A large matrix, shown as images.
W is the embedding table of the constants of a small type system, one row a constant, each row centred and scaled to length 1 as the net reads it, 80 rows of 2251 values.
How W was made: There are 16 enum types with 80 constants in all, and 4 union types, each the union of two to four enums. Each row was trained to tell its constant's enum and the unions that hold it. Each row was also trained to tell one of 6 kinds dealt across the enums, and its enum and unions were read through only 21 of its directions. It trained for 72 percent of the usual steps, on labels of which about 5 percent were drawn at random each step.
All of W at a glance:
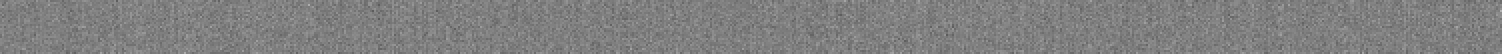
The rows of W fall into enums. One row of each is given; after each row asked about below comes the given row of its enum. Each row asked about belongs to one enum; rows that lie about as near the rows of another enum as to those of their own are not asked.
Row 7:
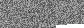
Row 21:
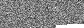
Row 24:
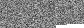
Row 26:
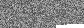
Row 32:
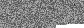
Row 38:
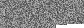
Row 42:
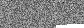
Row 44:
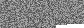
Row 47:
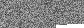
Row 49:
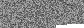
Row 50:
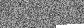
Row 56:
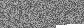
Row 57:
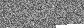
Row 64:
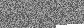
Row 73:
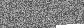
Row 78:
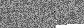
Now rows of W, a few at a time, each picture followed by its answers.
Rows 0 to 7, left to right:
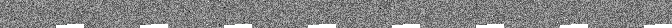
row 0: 38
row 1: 56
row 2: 47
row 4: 32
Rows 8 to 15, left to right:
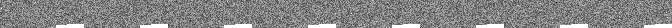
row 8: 78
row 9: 49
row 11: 78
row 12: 26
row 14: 7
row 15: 73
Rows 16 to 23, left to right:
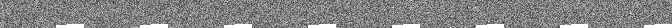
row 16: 26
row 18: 32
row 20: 44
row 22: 73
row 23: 21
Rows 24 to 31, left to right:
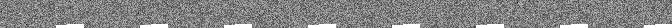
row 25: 56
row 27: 78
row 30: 38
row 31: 49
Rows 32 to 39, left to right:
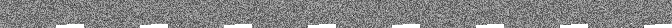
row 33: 73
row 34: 78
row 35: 64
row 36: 7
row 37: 73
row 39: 44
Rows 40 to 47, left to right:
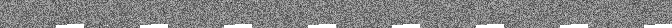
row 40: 21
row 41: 49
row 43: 50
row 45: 32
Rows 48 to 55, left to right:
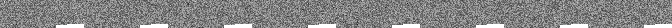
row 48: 73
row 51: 56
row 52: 49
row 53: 49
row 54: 32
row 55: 21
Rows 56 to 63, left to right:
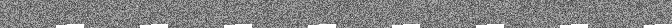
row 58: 44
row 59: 32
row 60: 57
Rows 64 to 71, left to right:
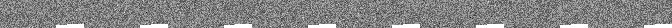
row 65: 38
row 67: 38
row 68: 38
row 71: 56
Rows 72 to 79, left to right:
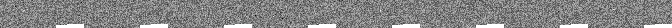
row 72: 47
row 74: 78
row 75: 21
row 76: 56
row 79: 44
